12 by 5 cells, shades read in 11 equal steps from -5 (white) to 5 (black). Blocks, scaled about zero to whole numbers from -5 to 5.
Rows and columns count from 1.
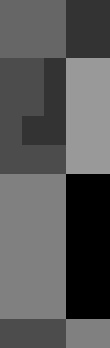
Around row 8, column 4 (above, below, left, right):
5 5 0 5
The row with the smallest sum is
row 6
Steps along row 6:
same same down same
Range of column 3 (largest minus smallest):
3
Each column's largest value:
2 3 3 5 5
